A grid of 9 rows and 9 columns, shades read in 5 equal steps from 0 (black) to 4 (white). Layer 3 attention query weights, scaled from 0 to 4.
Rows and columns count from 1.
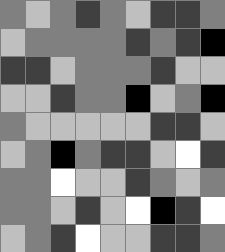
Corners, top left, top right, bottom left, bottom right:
2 2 3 2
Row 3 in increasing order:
1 1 1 2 2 2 3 3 3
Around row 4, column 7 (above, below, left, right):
1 1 0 2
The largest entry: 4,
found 5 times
